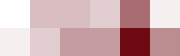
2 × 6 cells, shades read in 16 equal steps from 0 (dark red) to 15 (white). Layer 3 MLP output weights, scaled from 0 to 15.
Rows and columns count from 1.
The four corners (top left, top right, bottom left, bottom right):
15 14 14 8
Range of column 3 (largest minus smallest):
2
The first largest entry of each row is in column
1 1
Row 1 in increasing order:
6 11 11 12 14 15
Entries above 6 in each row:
5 5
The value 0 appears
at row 2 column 5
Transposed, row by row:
15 14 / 11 12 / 11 9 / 12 9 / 6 0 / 14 8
